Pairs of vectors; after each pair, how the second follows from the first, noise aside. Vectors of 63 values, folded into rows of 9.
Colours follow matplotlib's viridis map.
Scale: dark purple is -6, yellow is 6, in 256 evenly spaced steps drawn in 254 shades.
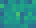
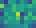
scaled up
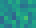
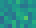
copied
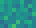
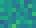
copied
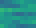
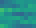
copied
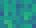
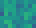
copied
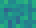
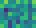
scaled up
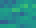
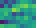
scaled up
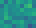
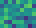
scaled up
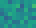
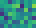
scaled up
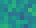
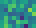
scaled up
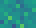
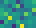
scaled up
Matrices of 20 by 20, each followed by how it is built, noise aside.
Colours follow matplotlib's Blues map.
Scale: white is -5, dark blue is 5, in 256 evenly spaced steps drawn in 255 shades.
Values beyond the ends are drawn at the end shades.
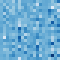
uneven columns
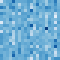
uneven columns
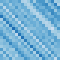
Toeplitz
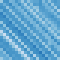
Toeplitz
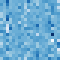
uneven columns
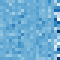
uneven columns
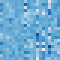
uneven columns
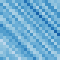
Toeplitz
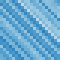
Toeplitz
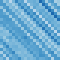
Toeplitz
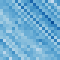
Toeplitz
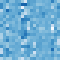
uneven columns
